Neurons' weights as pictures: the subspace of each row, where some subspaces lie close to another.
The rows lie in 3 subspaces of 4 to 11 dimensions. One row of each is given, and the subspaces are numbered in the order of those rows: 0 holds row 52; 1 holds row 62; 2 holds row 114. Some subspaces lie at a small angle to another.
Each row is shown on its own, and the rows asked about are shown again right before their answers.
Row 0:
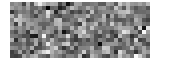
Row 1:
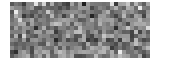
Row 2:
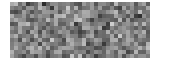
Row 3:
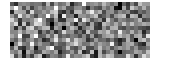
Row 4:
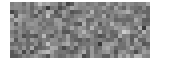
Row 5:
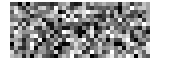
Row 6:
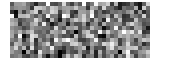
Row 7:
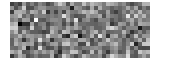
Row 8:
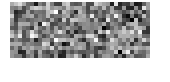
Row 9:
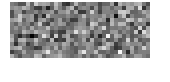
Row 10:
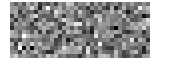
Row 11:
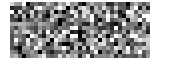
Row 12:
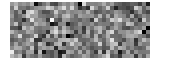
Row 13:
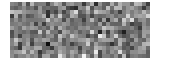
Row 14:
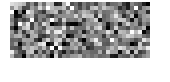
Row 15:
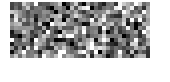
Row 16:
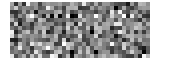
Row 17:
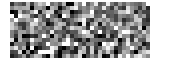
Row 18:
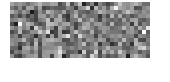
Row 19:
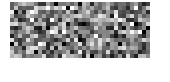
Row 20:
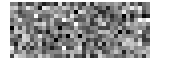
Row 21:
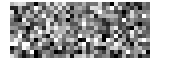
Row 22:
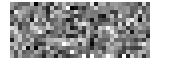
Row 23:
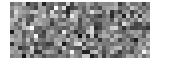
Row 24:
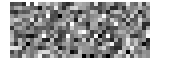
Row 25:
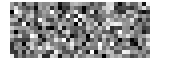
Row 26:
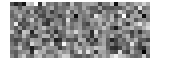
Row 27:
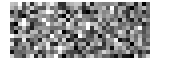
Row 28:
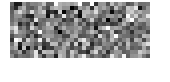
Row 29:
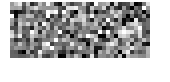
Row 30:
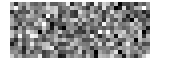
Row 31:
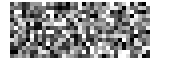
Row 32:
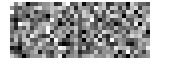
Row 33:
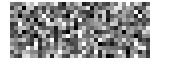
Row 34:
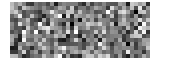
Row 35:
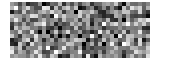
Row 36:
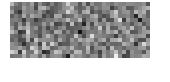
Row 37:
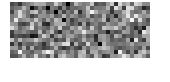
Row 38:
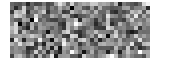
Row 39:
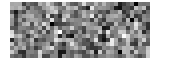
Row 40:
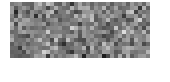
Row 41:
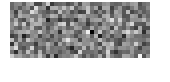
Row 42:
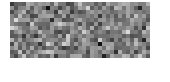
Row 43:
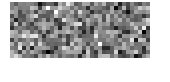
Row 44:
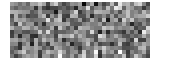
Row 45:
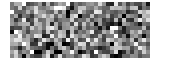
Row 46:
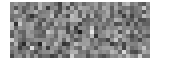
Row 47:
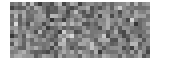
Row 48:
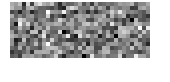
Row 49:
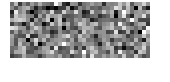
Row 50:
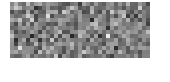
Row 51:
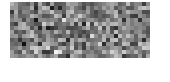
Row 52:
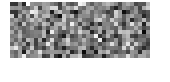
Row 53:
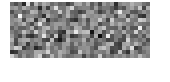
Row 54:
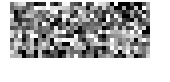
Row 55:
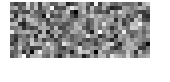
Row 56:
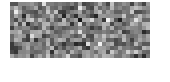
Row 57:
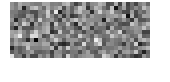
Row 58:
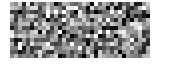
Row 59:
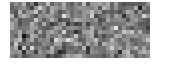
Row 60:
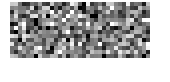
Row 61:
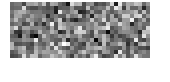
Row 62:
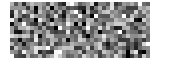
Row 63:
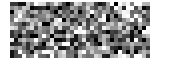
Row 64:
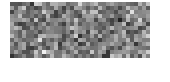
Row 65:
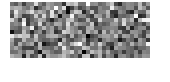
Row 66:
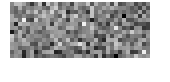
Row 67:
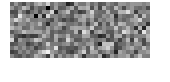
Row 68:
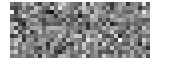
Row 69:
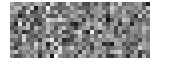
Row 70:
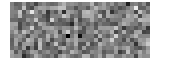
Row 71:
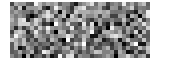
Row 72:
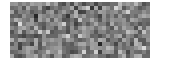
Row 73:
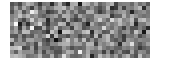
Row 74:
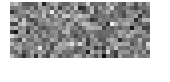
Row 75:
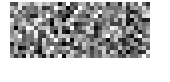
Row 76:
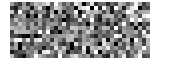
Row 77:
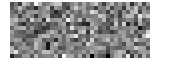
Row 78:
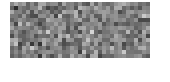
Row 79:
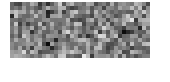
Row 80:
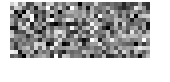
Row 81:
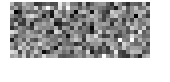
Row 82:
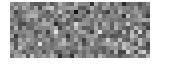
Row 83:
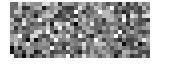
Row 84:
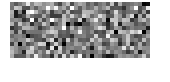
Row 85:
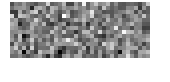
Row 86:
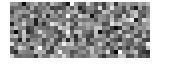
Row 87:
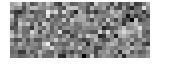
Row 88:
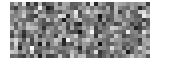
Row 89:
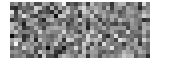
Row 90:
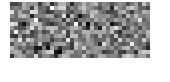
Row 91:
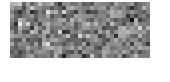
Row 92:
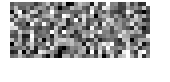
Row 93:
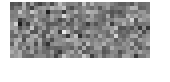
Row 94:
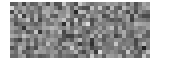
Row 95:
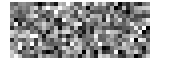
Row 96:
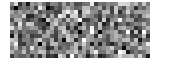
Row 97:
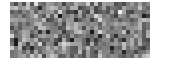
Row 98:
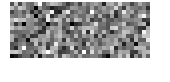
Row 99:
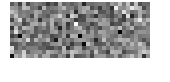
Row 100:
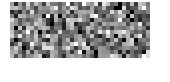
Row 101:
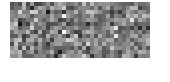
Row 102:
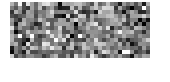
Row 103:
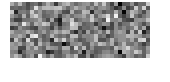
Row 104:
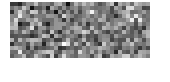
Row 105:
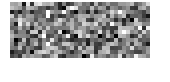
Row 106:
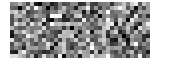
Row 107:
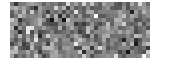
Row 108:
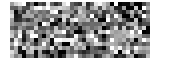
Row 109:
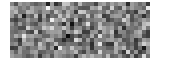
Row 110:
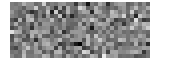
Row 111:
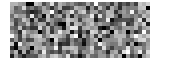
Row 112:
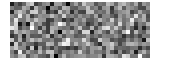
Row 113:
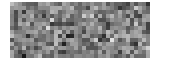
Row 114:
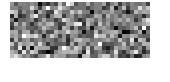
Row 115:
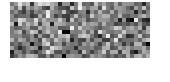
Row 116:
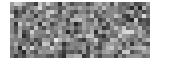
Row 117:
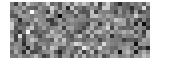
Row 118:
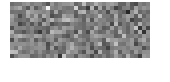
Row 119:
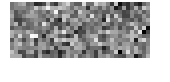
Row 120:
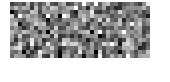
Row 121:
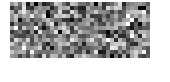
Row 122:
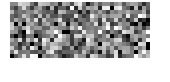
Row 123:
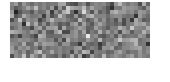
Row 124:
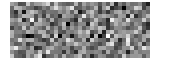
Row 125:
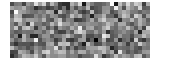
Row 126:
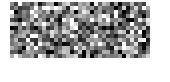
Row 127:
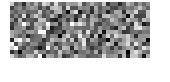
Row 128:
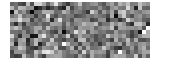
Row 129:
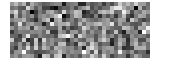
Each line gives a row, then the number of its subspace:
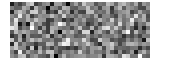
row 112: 0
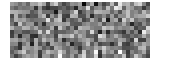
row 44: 2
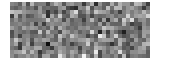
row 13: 2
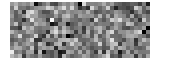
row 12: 0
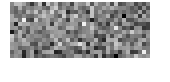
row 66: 1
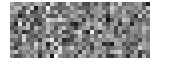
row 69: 0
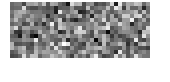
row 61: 1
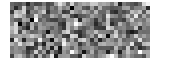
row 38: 0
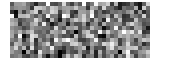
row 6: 2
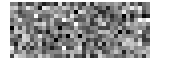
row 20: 1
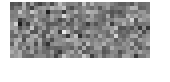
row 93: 2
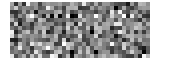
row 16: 1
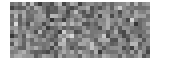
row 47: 0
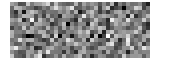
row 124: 0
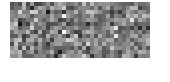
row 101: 2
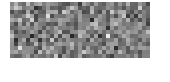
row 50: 0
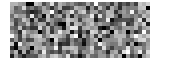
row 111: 0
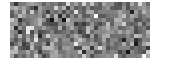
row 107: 1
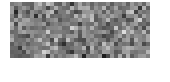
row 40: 0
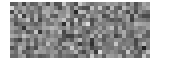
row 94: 0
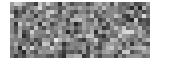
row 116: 2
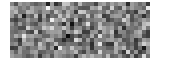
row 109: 0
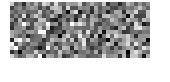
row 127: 0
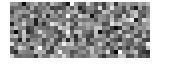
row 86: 1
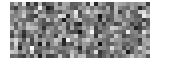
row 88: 1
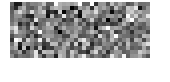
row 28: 0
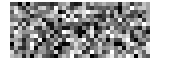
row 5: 1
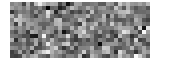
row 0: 2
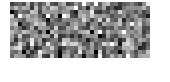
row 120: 2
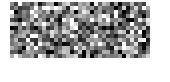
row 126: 0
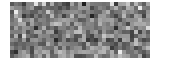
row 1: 1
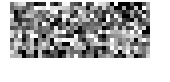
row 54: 2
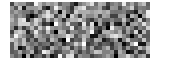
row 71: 1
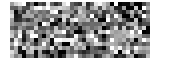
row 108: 2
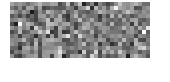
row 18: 0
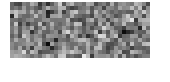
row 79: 2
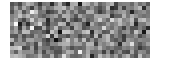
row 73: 0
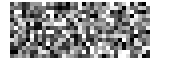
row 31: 1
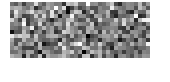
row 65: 1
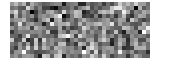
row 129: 0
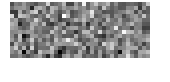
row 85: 2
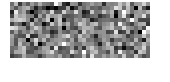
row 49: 0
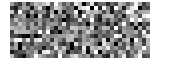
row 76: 0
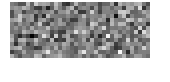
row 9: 0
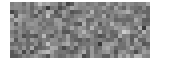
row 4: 2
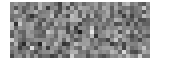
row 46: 1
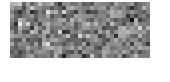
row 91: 2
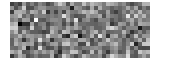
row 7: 0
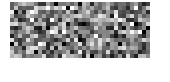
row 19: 0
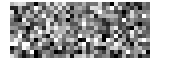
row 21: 1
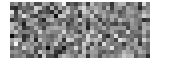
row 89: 1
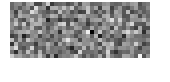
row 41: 0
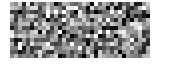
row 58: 2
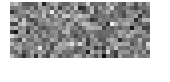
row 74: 1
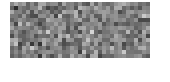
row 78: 1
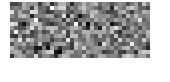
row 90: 1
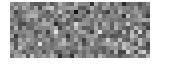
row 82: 1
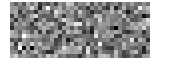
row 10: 2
